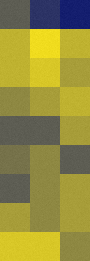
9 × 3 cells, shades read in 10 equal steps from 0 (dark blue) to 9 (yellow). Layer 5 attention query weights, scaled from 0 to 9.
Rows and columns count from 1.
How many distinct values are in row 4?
3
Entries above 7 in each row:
0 1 1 0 0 0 0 0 2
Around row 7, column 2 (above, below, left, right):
5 5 3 6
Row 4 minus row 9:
-3 -2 2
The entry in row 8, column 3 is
6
